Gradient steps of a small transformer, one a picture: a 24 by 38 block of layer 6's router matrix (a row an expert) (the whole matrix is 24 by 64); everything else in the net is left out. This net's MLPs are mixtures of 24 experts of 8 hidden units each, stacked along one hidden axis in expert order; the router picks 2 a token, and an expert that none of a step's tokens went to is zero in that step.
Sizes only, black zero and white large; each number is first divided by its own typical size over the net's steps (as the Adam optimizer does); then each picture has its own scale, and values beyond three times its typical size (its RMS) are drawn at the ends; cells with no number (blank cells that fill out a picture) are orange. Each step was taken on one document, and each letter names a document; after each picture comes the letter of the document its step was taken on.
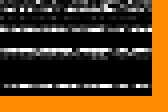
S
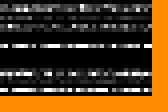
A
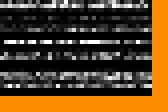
S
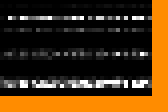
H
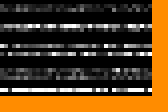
A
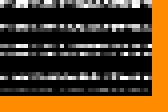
A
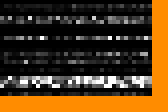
H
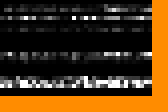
H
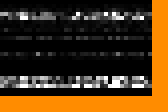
H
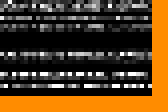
S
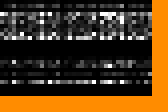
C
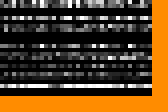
S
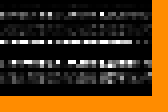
C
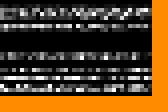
A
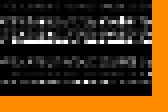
C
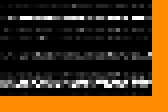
H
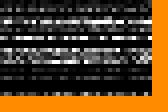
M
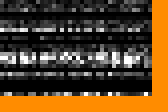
S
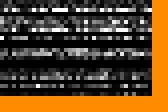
S
